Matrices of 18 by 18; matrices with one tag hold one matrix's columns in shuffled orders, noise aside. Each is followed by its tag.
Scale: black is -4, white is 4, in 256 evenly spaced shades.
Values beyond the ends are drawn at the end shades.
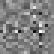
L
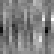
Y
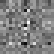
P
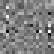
L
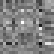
P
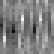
Y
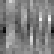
Y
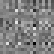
P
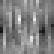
Y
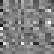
P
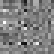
P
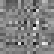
P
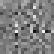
L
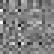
P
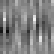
Y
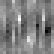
Y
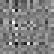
P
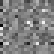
P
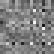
P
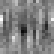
Y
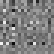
P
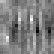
Y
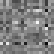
P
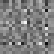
P
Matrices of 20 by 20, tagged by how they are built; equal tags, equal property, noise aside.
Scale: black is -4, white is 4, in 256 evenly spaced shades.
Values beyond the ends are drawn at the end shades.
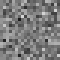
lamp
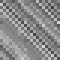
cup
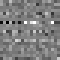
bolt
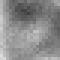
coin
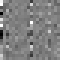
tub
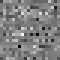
bolt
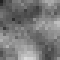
coin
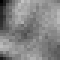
coin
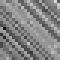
cup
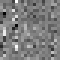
tub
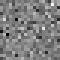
lamp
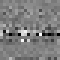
bolt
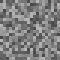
lamp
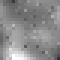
coin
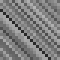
cup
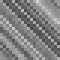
cup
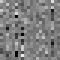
tub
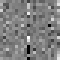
tub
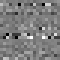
bolt
